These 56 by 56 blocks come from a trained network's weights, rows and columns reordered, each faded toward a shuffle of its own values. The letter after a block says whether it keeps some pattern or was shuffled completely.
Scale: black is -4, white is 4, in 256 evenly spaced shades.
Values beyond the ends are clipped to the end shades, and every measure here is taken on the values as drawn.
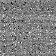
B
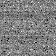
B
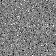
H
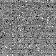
B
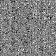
B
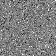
H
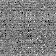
B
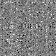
B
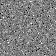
H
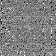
B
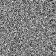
B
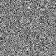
B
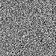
B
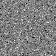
H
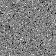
H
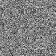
B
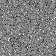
H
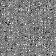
B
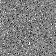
H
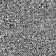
B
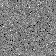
H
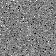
H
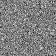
H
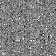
B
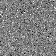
H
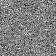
H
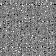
B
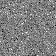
H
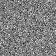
H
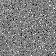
H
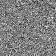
H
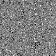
B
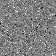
H
